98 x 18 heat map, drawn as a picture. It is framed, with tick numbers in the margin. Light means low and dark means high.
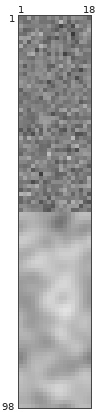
It is made of 2 by 1 panels. Panel 1,1: middling, fine-grained. Panel 2,1: low, blotchy.
